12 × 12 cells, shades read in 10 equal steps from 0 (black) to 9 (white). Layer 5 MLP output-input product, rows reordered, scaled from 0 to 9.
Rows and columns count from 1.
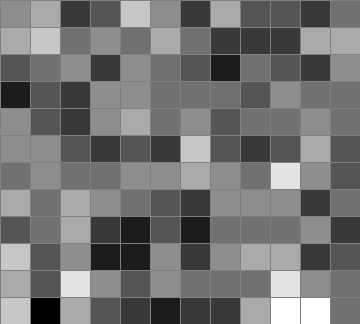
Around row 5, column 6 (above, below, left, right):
4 2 6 5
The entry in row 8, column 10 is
5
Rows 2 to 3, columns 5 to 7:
4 6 4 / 5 4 3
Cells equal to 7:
5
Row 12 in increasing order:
0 1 2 2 2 3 4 6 6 7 9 9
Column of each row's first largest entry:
5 2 3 4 5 7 10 1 3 1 3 10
